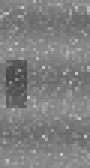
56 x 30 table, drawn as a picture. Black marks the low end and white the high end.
Overall the values sit about 50% of the way up the scale. A few values lie far out on both sides of the bulk. The middle left is the ninth with the lowest average. Horizontal stripes repeat 3 times down the table. An odd patch, lower than its surroundings, sits in the middle left.
